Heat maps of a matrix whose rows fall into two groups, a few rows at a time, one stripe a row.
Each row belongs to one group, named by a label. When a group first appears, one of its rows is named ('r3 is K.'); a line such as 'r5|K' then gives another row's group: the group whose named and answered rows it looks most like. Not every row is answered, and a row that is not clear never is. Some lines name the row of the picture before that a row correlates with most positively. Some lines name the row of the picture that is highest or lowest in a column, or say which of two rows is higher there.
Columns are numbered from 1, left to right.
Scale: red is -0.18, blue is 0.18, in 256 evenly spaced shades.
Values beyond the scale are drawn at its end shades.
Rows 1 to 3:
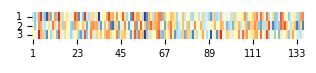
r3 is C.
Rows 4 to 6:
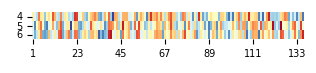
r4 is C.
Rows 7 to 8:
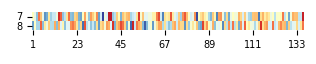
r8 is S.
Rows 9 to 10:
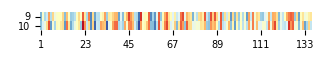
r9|S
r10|S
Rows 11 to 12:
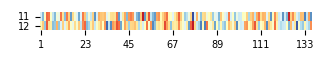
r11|C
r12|C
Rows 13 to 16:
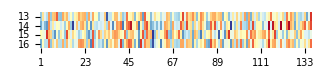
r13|S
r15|C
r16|S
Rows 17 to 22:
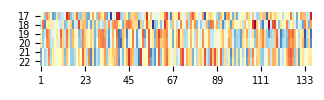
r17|C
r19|C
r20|C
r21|S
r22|S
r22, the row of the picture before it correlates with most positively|16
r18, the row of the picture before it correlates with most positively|16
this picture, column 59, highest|18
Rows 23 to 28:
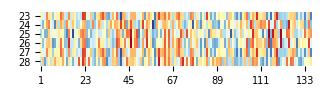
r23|C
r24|C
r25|S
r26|C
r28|S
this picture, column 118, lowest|24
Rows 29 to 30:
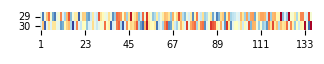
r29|C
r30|S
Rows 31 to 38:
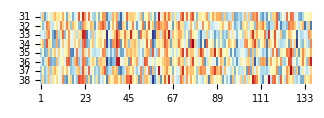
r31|S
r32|C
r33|C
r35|S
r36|C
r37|S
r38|S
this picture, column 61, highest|38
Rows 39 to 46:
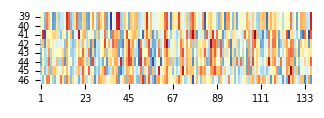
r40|C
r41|S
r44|S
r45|S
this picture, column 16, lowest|41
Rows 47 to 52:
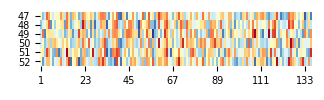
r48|S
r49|S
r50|S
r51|C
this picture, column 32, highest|49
